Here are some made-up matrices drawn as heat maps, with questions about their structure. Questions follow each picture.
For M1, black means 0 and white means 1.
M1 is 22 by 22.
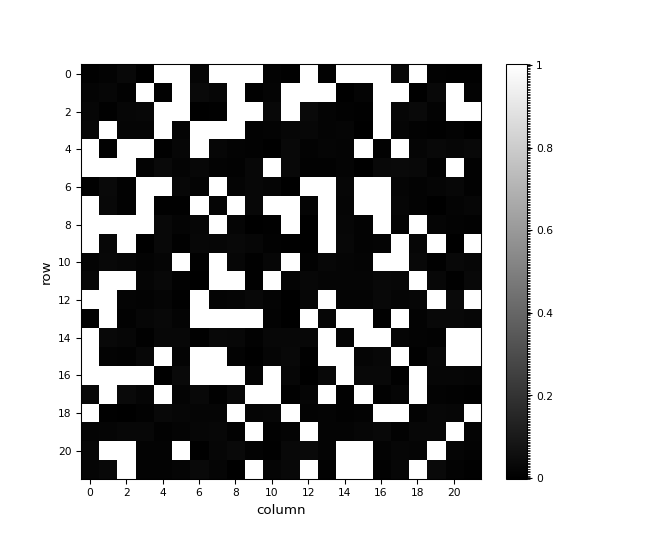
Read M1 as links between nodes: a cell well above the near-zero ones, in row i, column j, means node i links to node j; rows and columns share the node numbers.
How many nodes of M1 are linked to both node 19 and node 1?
2
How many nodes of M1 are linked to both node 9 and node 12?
4
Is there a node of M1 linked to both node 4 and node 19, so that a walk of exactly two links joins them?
no
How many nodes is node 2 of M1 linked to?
8
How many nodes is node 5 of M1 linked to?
5
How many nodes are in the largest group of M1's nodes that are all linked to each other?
4
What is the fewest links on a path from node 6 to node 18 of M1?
2
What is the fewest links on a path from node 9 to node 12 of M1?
2
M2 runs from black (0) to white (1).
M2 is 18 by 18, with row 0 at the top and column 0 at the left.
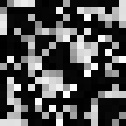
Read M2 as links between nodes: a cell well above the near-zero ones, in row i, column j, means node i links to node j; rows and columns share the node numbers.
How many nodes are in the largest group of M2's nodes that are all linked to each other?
5
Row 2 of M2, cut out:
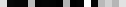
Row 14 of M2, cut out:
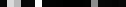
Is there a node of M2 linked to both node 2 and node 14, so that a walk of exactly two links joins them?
no
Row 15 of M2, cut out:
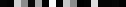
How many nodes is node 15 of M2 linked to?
7
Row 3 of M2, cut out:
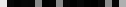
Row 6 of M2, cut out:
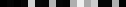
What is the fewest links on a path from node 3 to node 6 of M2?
3
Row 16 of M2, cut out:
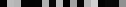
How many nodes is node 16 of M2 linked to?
8
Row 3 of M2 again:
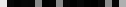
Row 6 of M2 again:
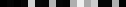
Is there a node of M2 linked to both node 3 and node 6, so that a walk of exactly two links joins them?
no
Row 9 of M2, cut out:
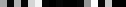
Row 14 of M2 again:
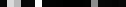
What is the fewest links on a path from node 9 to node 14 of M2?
2
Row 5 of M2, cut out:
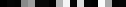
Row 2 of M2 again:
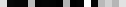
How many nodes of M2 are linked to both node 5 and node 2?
4
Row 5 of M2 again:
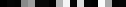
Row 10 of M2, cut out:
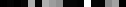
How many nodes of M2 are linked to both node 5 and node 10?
3
